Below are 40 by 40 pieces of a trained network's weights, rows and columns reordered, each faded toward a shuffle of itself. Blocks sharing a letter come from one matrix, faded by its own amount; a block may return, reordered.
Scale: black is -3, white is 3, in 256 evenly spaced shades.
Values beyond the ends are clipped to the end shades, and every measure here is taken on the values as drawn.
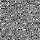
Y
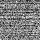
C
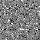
Y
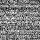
C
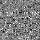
Y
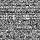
C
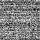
C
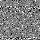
Y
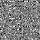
Y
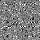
Y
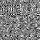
Y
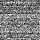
C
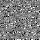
Y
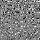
Y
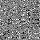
Y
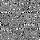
Y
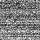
C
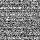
C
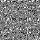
Y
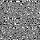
Y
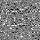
Y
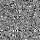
Y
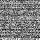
C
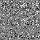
Y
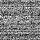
C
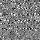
Y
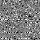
Y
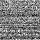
C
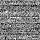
C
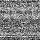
C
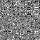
Y
